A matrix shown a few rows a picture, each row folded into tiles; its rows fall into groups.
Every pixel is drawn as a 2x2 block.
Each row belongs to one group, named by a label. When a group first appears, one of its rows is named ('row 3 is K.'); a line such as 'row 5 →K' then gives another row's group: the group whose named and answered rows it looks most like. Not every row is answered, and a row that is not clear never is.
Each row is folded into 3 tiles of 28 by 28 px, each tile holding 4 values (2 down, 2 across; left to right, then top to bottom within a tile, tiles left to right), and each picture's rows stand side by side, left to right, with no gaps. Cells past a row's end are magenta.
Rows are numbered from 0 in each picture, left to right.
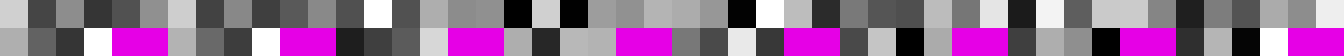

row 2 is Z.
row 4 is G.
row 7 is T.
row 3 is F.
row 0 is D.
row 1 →D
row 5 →T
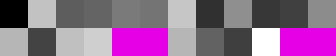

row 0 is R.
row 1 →D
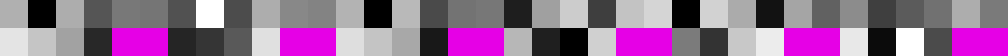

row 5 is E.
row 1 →Z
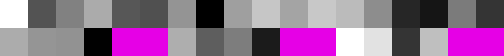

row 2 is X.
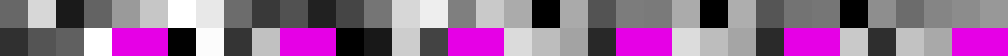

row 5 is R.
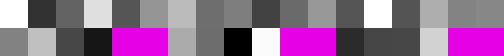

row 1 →D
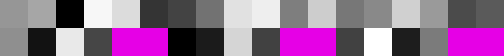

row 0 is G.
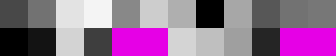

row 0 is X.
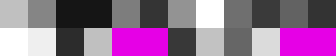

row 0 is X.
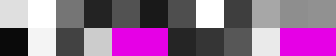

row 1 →Z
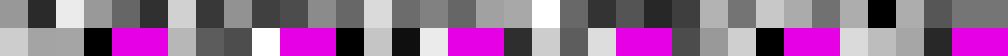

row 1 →D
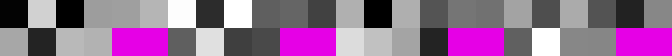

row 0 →F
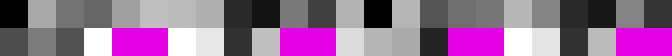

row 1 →X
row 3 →X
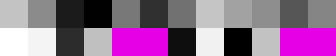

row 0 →X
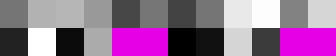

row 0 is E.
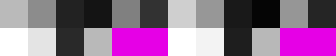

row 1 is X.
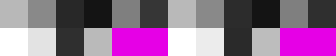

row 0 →X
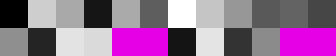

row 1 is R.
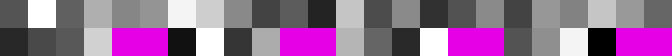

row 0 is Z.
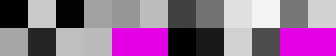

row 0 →F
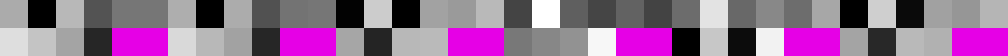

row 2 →F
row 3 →R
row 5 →F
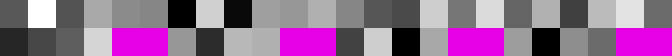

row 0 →Z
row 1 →F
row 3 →G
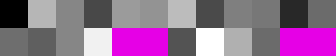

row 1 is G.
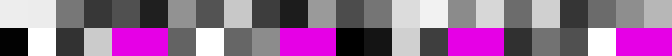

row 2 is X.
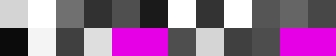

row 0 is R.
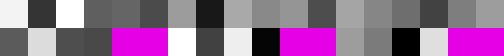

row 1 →E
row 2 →D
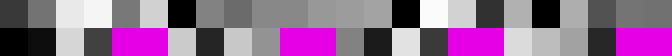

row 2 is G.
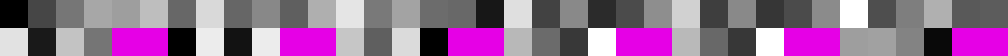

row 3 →D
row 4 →D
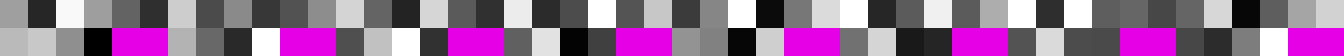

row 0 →E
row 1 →D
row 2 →G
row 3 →T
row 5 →T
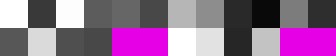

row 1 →X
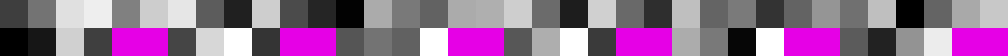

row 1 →G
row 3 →G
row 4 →D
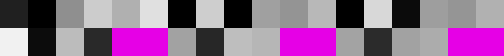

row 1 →F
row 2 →F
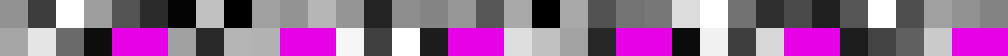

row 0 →E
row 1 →F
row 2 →E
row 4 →R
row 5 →Z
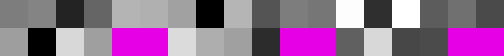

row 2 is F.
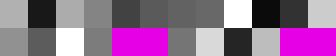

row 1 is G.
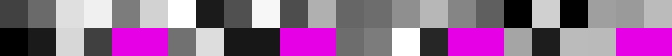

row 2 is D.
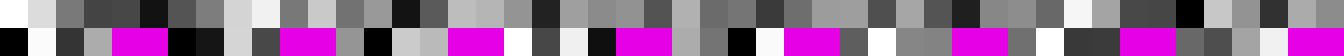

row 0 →R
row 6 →E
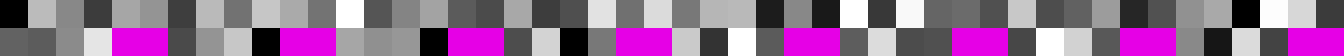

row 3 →T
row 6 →G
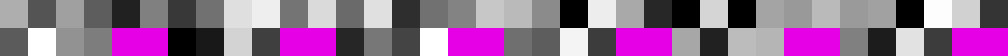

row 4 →F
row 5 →G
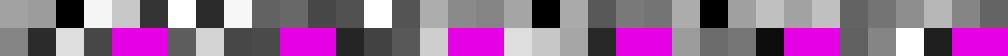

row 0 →G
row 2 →Z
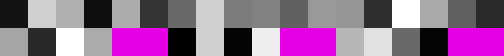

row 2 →E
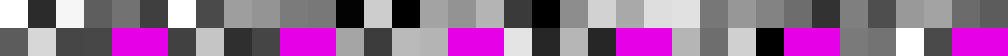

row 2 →F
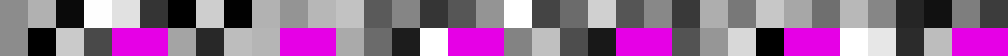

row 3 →T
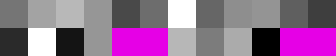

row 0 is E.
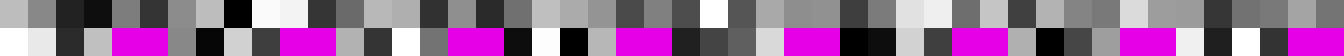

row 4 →Z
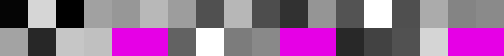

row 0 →F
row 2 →Z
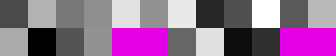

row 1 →T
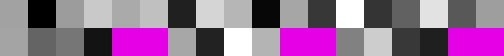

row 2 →T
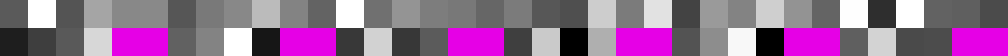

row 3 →T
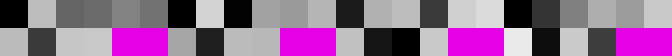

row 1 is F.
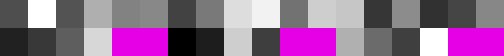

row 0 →Z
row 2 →D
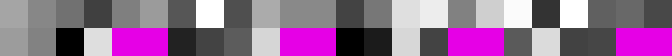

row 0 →D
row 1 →Z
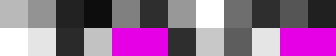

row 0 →X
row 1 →R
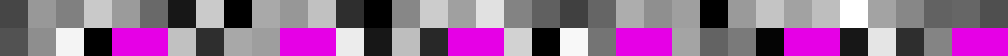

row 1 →F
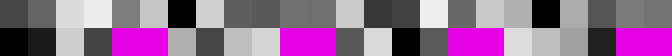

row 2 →T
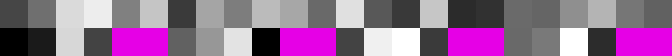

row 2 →G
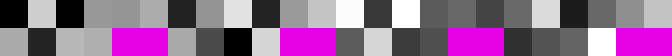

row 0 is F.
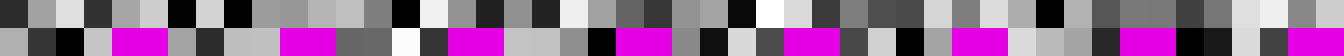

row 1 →F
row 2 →G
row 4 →G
